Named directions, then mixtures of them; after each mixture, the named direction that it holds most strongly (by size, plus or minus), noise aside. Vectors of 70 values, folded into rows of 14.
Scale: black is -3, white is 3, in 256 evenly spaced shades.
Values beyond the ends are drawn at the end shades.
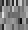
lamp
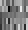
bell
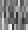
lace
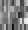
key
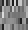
lamp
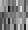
bell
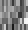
key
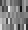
bell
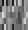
lamp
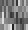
lace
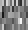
lamp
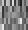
lamp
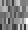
bell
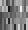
bell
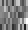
key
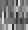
lace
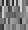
lamp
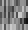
key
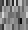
lamp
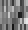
key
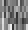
lace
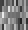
lamp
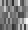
key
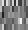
lamp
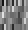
lamp
